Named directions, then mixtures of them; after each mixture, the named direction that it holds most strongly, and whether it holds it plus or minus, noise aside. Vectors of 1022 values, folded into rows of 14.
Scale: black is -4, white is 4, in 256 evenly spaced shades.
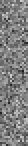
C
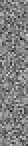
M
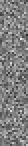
M, minus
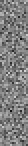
M, plus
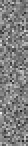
C, minus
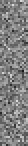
C, plus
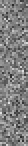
C, minus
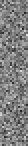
M, plus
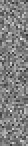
M, minus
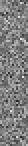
M, minus
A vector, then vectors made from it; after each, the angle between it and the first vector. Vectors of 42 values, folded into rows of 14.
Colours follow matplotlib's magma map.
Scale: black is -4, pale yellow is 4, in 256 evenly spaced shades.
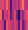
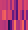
orthogonal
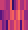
partly opposed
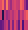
partly aligned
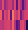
orthogonal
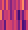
nearly parallel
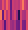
nearly parallel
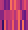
partly opposed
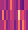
nearly opposite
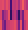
nearly parallel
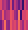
partly opposed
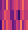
partly aligned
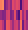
partly aligned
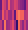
partly opposed
